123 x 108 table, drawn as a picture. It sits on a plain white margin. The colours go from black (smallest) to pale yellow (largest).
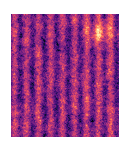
Upright stripes repeat 9 times across the table. The top right is the ninth with the highest average. A single bump stands in the top right. There is no overall slope.
